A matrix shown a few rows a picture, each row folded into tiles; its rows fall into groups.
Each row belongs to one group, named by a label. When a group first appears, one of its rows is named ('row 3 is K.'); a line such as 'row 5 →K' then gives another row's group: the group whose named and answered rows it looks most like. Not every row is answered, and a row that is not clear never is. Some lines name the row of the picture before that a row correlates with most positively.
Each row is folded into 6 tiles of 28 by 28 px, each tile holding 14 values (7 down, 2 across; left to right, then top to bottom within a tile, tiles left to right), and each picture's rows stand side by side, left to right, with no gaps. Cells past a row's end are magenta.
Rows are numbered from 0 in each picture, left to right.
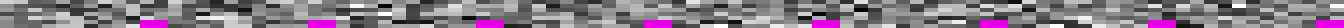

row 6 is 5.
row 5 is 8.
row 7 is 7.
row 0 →7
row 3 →7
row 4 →5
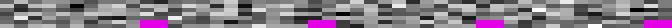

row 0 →8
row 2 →7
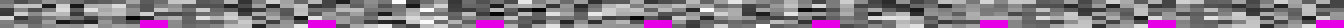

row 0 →8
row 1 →7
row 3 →8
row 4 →8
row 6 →7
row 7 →7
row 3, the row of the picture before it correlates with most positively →0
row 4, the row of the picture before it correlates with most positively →3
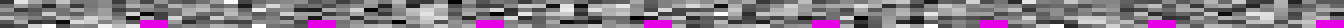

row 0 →5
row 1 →8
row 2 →5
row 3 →8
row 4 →8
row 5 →8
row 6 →5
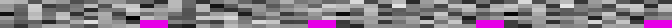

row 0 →7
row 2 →7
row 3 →7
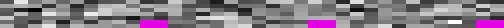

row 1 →7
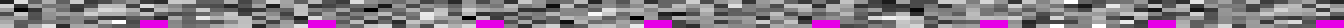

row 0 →8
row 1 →7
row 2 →5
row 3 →5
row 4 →7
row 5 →7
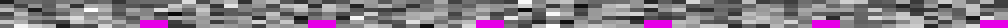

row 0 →5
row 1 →7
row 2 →5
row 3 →8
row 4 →5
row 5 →7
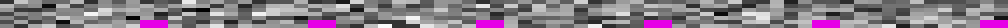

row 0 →5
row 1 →8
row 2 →5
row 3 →8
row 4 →5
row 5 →5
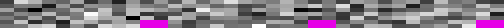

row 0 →5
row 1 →8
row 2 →5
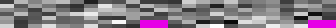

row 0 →8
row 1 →5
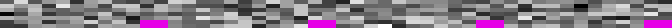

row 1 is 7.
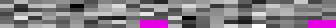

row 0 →8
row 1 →8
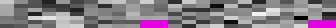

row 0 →7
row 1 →5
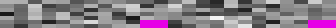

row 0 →7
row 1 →7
